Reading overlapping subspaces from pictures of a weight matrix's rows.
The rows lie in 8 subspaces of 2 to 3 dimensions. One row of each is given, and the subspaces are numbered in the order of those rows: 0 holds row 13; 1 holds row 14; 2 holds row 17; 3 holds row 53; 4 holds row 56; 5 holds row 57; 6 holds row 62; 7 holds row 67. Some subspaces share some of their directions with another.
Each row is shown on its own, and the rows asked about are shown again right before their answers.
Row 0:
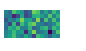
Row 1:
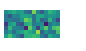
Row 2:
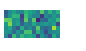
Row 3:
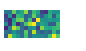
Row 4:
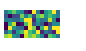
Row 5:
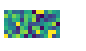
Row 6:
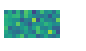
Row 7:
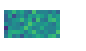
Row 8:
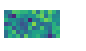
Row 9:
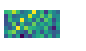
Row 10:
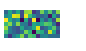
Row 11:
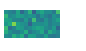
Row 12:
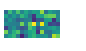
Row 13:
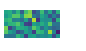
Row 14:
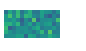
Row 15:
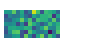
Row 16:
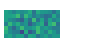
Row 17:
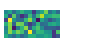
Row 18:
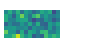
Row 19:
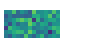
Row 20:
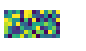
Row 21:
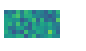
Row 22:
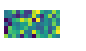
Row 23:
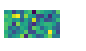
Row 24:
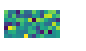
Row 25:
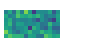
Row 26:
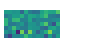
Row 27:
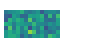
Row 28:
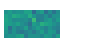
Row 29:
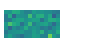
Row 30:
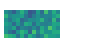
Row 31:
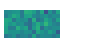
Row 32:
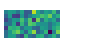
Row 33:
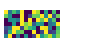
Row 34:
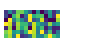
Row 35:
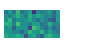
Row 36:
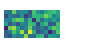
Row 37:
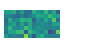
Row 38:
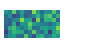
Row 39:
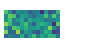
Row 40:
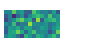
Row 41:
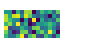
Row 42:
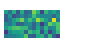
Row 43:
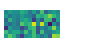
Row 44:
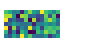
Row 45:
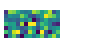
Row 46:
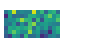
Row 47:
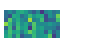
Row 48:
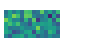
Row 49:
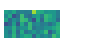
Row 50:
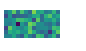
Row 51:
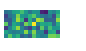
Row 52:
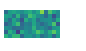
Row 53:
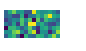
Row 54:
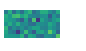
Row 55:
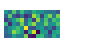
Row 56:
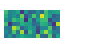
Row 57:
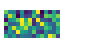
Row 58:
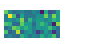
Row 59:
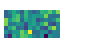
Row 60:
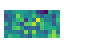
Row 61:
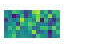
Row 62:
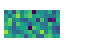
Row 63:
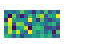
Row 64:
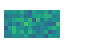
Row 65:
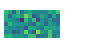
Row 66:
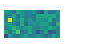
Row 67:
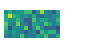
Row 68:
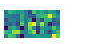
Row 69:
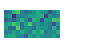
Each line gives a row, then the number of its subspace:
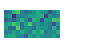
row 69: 1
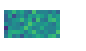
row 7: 1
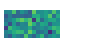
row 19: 4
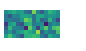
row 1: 7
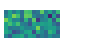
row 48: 0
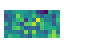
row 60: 2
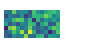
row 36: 4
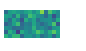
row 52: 5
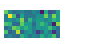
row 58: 5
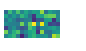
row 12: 3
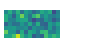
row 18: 6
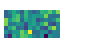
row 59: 4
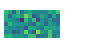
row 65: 7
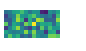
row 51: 2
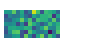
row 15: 3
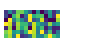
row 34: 6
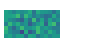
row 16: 4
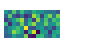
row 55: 7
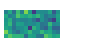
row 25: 6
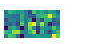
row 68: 3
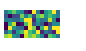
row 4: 7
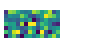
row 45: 3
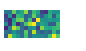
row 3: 2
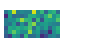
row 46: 0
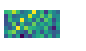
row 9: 0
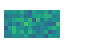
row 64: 4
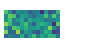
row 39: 5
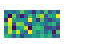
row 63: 2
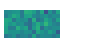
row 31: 0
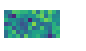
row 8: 5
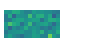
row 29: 1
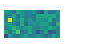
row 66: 5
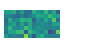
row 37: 2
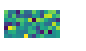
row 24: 1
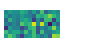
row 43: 3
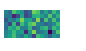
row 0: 1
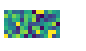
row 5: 5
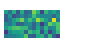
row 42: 3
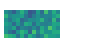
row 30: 0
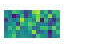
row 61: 1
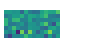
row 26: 4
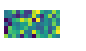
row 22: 5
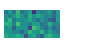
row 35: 6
